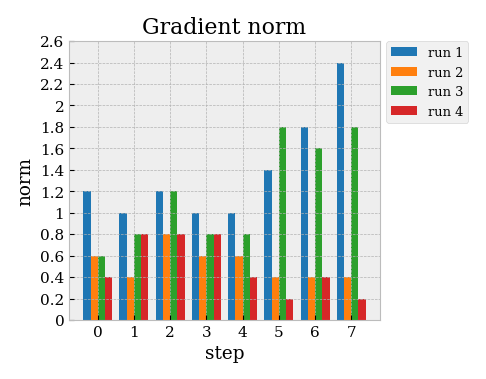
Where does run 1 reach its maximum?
7
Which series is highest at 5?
run 3
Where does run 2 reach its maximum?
2
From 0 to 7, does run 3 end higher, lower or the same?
higher
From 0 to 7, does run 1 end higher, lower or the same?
higher
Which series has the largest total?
run 1
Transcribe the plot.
Title: Gradient norm
x-axis: step, ticks 0 1 2 3 4 5 6 7
y-axis: norm, ticks 0 0.2 0.4 0.6 0.8 1 1.2 1.4 1.6 1.8 2 2.2 2.4 2.6
Legend: run 1, run 2, run 3, run 4
Values:
run 1: 1.2 1 1.2 1 1 1.4 1.8 2.4
run 2: 0.6 0.4 0.8 0.6 0.6 0.4 0.4 0.4
run 3: 0.6 0.8 1.2 0.8 0.8 1.8 1.6 1.8
run 4: 0.4 0.8 0.8 0.8 0.4 0.2 0.4 0.2
